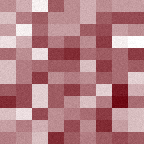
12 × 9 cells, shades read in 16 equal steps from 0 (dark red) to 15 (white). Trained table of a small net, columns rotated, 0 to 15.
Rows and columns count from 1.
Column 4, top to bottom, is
5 8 9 7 3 5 8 5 5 8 8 2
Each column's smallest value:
2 4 3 2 2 5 2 0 3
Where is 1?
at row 8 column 8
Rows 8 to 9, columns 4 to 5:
5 3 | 5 8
